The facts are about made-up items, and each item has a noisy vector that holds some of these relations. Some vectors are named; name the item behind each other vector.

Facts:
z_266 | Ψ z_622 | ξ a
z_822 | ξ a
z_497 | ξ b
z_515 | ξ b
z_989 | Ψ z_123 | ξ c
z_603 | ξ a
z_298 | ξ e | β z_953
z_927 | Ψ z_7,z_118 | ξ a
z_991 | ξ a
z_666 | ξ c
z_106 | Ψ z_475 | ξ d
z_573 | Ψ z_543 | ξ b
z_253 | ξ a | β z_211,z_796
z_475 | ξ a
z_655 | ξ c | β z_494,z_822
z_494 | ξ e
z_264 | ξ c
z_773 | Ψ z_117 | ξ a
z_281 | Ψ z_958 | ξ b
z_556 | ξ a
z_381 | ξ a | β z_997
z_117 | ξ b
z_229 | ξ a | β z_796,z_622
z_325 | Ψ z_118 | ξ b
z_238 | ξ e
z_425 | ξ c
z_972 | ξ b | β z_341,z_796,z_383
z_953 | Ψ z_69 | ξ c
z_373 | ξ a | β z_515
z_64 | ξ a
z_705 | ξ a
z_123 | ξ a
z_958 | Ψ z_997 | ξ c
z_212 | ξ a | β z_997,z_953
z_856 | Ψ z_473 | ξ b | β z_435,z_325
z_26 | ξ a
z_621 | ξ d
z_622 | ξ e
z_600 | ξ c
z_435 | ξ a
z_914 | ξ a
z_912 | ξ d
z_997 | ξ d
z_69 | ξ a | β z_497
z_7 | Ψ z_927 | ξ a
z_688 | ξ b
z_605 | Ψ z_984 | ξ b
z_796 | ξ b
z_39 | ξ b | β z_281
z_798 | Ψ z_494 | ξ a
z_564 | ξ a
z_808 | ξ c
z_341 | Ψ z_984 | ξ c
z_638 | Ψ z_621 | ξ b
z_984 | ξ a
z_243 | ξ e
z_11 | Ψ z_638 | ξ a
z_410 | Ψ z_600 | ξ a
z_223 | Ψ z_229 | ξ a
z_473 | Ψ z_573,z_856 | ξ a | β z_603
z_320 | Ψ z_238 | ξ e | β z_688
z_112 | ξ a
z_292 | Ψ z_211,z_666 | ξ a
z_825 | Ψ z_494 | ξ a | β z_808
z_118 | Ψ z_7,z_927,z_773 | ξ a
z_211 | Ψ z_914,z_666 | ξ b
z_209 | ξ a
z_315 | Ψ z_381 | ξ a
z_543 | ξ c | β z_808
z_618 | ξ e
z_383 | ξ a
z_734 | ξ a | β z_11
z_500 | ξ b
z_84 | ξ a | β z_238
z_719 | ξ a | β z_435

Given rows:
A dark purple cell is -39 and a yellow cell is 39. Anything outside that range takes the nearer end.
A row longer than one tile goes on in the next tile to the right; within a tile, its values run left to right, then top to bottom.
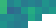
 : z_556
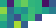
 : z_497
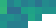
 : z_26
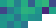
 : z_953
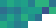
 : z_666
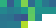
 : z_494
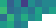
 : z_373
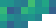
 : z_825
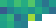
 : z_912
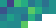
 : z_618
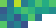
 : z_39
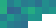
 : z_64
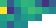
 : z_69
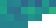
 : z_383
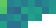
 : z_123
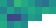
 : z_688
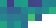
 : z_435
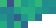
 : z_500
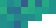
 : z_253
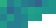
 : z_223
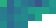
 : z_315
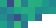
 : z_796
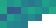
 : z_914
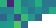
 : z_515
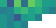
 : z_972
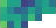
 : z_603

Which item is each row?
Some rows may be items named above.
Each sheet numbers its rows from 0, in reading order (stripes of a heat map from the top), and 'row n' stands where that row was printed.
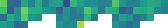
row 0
z_84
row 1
z_622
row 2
z_212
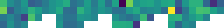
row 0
z_822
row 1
z_798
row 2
z_856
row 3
z_69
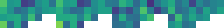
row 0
z_603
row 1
z_603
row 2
z_11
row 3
z_373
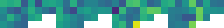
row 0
z_734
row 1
z_475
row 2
z_320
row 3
z_494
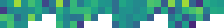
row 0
z_106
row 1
z_117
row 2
z_341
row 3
z_281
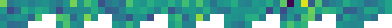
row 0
z_381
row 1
z_106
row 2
z_211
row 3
z_912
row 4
z_989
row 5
z_238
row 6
z_292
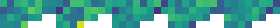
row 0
z_298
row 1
z_320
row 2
z_953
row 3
z_543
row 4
z_808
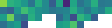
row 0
z_997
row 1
z_515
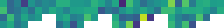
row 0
z_373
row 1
z_655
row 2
z_325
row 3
z_117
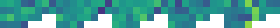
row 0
z_958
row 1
z_808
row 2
z_600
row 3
z_719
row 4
z_494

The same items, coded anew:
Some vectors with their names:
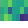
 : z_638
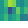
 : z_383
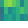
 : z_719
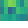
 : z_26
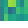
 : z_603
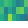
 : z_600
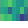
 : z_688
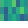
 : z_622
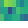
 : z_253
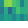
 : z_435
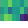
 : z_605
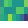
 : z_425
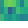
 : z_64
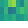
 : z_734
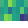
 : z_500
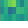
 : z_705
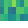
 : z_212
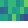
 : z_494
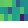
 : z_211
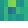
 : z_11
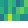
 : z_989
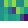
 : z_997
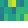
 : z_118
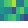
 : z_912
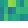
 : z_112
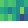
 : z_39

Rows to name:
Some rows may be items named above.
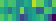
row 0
z_39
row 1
z_621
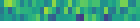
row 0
z_435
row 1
z_953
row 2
z_298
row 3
z_39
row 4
z_292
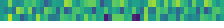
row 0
z_808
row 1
z_341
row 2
z_825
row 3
z_211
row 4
z_972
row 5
z_381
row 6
z_822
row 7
z_825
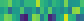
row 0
z_605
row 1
z_325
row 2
z_543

